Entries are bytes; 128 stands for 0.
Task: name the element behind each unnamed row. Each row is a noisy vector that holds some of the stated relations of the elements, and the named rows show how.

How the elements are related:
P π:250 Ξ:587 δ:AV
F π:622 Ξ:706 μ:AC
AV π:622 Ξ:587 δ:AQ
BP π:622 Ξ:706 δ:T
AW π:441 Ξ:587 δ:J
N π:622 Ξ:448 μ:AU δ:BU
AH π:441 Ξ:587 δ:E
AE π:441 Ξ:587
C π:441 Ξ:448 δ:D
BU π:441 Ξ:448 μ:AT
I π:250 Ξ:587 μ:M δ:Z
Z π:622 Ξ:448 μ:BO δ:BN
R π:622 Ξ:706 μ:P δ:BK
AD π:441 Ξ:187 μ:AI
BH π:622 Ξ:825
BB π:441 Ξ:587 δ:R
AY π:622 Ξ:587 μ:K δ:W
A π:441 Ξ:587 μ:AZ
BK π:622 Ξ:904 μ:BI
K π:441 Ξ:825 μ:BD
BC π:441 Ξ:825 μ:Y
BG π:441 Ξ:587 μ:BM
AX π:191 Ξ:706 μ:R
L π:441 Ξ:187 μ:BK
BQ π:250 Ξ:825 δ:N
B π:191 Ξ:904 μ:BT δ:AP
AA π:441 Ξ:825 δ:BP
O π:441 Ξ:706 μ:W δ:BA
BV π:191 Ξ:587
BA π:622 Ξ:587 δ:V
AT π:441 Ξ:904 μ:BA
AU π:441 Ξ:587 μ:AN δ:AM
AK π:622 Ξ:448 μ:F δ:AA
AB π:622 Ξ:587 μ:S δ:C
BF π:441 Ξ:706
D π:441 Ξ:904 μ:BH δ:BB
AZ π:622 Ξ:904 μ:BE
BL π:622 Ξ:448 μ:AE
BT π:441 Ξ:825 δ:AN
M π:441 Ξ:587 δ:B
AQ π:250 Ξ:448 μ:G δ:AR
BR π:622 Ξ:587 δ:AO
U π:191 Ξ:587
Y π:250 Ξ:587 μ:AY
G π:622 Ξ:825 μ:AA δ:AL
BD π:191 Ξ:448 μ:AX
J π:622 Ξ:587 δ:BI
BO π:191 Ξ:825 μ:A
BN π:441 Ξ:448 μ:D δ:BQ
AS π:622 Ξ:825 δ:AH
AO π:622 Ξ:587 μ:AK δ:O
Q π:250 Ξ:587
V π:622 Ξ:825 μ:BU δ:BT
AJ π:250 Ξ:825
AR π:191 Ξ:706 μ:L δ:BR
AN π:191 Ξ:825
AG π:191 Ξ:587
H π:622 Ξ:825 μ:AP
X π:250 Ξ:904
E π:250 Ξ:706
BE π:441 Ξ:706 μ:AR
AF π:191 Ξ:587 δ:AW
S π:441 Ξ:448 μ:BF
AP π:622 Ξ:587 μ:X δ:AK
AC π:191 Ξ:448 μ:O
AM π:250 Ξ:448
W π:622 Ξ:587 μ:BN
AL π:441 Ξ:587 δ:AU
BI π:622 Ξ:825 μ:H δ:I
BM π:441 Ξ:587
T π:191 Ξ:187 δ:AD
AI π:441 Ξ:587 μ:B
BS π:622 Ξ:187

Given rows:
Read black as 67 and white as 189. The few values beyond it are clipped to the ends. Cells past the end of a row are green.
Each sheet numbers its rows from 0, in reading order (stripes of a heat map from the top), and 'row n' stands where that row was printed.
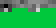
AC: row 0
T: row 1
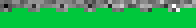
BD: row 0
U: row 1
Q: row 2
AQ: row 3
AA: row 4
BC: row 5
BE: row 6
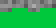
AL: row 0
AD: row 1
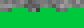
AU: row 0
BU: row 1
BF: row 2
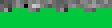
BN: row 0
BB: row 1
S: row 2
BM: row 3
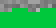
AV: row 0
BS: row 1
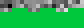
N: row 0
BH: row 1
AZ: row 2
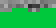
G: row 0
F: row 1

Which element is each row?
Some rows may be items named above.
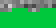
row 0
AJ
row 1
W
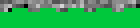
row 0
D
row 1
AN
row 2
X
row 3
O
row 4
BH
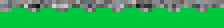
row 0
V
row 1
AO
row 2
AA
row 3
B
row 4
BH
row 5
BL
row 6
I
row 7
R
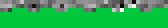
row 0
K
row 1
BD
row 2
Q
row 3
K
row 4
Z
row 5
AX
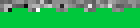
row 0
D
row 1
BO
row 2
Q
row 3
BK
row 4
AY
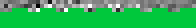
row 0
Y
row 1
Z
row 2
AR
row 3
H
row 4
BI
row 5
BP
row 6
AX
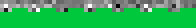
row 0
L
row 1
A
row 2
AT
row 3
H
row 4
AM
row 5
BE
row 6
P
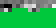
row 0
AK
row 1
AP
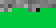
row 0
J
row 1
AT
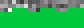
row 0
AR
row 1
C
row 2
BA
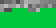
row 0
X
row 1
BS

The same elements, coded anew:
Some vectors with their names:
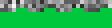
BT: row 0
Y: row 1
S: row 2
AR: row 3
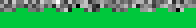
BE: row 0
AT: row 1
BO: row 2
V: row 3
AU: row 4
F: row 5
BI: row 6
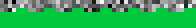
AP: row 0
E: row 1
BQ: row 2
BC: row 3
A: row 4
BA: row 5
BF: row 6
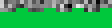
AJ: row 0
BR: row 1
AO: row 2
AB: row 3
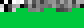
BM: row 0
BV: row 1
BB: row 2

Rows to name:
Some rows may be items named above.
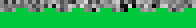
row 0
BK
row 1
L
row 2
BA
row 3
BI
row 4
Z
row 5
AK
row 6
R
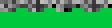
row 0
Y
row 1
AD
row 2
AQ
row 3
AD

